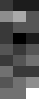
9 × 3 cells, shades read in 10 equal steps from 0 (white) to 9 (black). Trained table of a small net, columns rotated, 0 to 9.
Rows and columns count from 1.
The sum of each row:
23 13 19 24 19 18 19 15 10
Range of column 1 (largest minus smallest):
3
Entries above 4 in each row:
3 1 3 3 3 3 3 2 2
